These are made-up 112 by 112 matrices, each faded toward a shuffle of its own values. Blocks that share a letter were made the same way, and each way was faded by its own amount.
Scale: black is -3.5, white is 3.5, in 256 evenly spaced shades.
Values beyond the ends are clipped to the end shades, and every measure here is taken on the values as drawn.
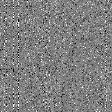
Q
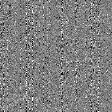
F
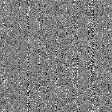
F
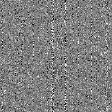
F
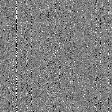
F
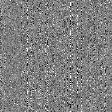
F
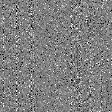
Q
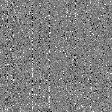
Q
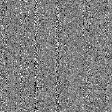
F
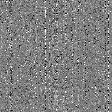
Q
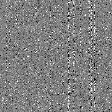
Q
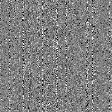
F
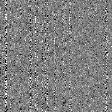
F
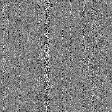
F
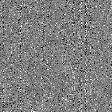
Q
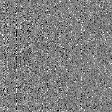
Q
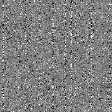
Q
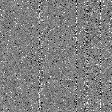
Q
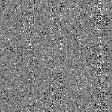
Q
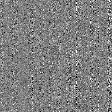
F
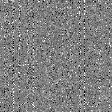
Q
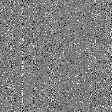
Q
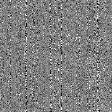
F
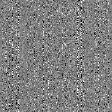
F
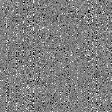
Q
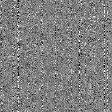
F
